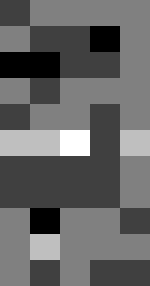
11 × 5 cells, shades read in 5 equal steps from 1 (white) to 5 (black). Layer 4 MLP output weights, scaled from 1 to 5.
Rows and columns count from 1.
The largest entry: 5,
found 4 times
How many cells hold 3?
25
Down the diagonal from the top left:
4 4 4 3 3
